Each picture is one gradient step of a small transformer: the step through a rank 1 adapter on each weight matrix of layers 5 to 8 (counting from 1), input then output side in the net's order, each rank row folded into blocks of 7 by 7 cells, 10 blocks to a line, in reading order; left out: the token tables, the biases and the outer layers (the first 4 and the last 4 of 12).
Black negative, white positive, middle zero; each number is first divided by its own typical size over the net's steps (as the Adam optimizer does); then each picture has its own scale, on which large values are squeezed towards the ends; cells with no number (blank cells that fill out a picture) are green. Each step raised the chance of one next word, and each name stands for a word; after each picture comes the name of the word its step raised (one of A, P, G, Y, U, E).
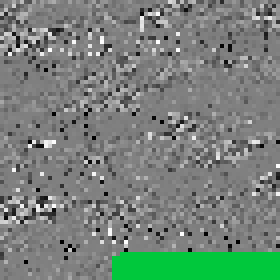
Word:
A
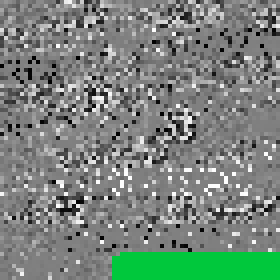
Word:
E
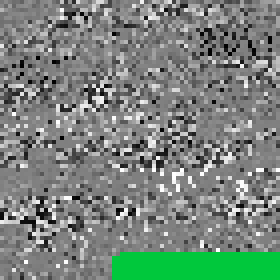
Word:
E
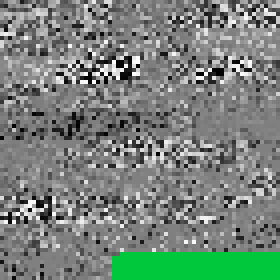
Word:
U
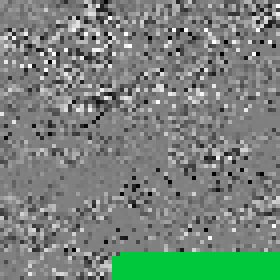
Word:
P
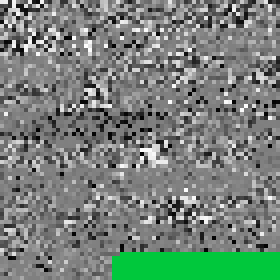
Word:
U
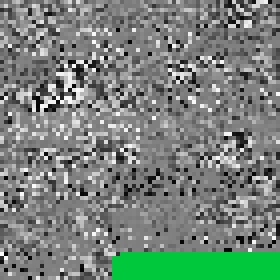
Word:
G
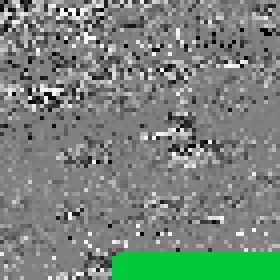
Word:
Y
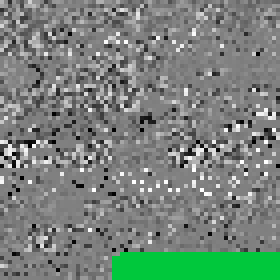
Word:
A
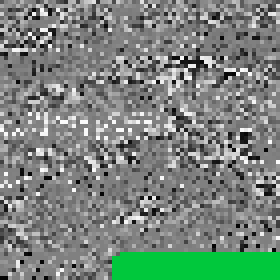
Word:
G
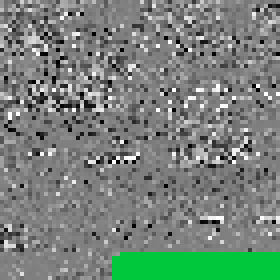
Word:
Y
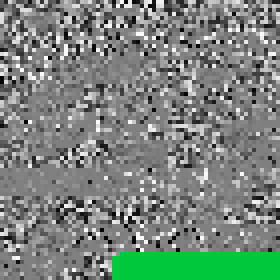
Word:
P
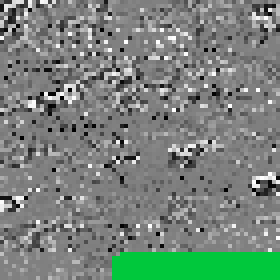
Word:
Y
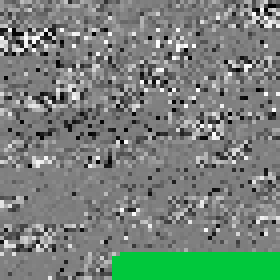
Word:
Y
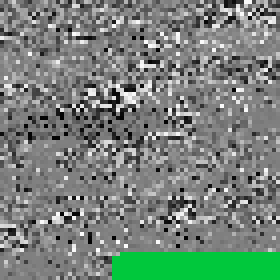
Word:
U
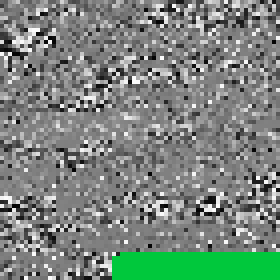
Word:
P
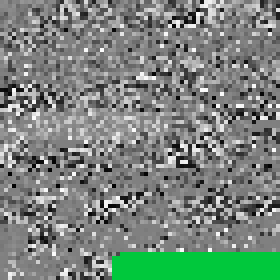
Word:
P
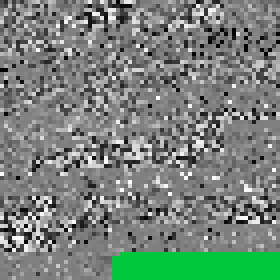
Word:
E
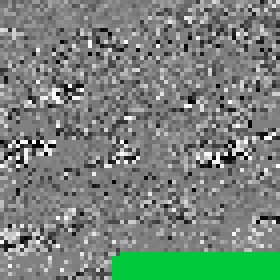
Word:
Y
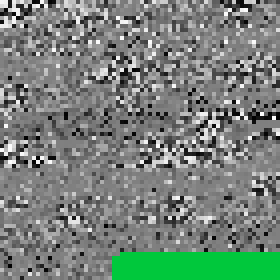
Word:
U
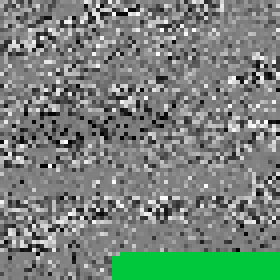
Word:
U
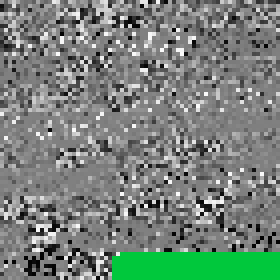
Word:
G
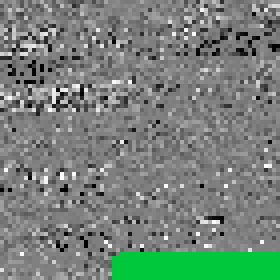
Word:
Y
